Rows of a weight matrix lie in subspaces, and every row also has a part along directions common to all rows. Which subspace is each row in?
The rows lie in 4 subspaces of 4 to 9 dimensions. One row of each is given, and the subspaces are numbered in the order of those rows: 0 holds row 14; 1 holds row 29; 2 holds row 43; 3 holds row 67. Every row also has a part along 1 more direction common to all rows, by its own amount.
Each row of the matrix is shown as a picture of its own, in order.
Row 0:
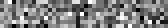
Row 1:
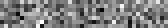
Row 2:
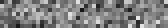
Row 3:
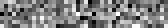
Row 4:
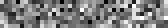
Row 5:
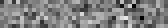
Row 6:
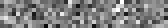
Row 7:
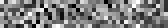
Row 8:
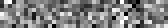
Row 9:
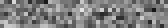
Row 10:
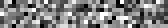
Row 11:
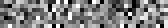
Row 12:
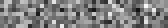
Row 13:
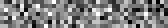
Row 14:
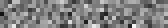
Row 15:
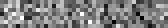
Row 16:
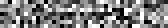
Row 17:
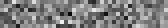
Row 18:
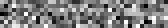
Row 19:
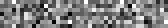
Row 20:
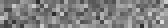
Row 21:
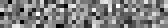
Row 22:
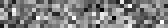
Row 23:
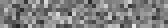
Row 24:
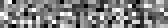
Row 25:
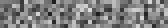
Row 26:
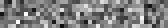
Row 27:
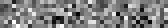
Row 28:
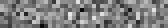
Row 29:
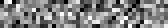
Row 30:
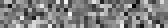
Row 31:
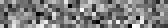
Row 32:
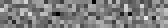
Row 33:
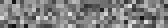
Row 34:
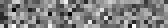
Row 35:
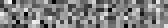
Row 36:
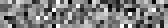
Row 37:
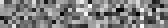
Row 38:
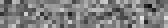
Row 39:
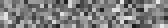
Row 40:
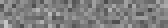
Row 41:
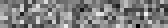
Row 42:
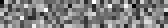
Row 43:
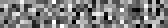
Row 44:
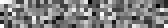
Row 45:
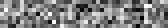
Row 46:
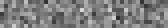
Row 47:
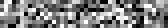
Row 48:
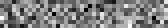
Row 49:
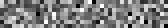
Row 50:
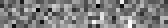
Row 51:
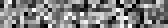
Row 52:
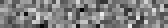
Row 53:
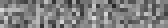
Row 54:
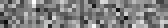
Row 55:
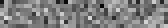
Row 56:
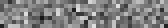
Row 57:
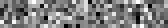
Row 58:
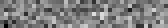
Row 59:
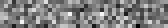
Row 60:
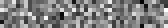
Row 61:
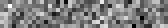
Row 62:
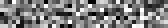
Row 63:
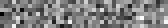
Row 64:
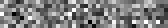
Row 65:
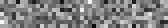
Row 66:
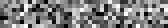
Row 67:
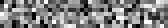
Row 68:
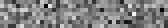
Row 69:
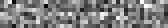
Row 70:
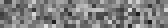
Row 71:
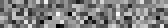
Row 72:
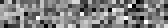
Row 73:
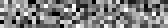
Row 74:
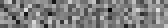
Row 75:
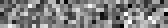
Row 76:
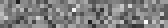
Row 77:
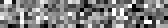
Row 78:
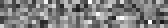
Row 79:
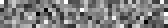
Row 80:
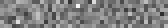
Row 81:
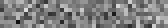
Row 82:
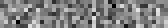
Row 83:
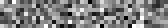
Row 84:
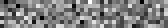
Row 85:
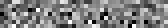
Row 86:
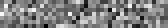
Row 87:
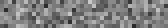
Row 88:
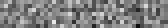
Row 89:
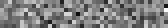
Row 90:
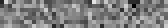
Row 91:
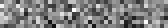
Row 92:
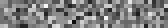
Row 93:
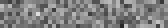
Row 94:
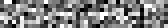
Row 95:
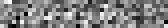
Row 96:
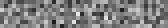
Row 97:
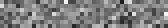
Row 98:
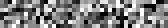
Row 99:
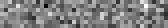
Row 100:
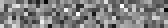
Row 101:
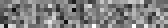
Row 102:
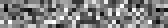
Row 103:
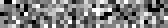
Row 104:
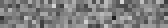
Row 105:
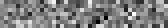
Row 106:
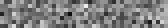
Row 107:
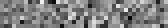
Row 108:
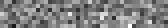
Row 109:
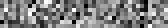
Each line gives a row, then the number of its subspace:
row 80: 1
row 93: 1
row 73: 3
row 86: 3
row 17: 3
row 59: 2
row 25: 2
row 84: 3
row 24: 1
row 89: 3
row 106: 0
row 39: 1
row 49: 1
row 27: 3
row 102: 3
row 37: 3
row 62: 3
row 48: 0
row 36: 1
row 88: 2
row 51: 0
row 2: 1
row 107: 1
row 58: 0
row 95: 3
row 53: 2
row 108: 0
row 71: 3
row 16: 3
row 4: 0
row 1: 0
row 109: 3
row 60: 3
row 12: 2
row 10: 0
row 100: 3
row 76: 0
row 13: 2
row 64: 0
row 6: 1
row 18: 3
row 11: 1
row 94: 3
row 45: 2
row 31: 1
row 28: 1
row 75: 1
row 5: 0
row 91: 0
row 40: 0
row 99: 3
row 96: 2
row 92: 3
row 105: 1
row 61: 1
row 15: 0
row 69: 3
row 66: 2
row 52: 1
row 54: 0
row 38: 2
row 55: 1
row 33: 0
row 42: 1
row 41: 2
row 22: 0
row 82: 2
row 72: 0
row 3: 3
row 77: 0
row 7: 1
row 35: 2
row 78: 0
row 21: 1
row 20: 0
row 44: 3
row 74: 2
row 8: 1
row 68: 1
